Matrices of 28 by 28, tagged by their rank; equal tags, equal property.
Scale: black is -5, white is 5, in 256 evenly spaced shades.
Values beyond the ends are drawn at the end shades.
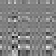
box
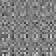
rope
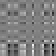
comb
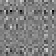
rope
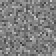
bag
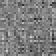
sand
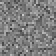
bag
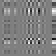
comb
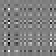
comb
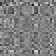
rope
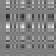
comb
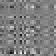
box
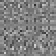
sand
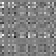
box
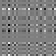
comb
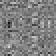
sand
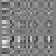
box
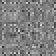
sand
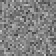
bag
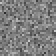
bag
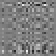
box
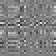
rope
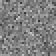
bag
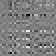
rope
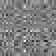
rope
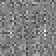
sand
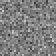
bag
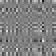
box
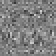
sand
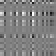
comb
